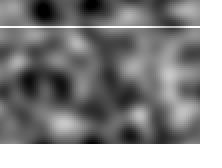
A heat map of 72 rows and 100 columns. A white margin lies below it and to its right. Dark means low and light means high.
Odd lines: row 14. Mirror symmetry: none. Ninth with the highest average: middle right.
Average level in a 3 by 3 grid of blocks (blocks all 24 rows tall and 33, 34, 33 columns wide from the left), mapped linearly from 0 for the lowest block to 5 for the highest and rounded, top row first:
2 2 4
0 1 5
2 0 3
